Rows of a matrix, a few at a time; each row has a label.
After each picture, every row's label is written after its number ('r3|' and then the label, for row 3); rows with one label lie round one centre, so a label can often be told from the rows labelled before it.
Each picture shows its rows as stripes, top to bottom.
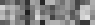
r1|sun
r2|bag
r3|bag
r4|bag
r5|sun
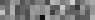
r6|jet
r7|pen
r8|pen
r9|sun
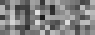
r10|sun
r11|pen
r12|bag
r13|sun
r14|bag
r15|pen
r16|jet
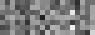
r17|pen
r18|pen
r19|jet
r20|sun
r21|pen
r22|jet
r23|sun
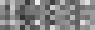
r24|bag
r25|jet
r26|pen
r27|jet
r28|bag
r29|jet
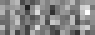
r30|jet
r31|bag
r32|bag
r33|jet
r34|jet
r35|bag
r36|pen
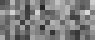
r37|sun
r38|sun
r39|bag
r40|pen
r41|jet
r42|sun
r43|pen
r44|pen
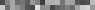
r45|sun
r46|bag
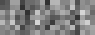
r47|jet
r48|jet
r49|bag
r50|pen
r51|bag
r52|jet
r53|pen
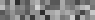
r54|pen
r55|bag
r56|sun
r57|jet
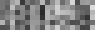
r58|jet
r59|sun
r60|sun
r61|sun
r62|pen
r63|sun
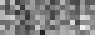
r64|pen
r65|jet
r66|pen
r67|bag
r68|jet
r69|bag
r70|sun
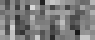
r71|sun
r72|pen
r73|sun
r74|pen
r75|pen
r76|pen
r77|pen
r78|bag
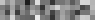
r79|bag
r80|sun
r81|pen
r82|bag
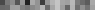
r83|sun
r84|jet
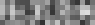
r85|pen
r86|bag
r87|bag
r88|pen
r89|sun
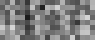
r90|pen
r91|sun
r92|pen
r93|bag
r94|pen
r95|bag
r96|bag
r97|jet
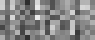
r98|bag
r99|bag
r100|jet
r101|bag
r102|jet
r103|jet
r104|jet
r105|pen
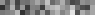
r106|pen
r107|sun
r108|jet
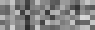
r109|bag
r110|pen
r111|jet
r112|bag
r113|sun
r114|bag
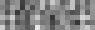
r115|jet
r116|jet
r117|pen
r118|bag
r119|pen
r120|bag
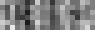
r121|bag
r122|pen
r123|pen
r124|pen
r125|bag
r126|bag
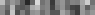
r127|bag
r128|pen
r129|pen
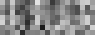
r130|bag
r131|pen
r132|pen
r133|bag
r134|bag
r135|sun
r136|jet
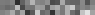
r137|pen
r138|jet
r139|bag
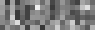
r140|pen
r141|bag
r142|pen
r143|pen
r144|jet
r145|sun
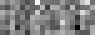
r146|bag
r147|jet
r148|bag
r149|pen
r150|pen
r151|pen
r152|sun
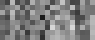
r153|pen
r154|jet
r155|pen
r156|sun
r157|jet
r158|jet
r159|sun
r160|sun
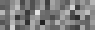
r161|jet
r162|jet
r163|bag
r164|pen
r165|sun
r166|pen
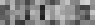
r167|bag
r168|sun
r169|sun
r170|sun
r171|pen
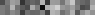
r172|jet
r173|sun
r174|jet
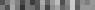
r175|jet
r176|jet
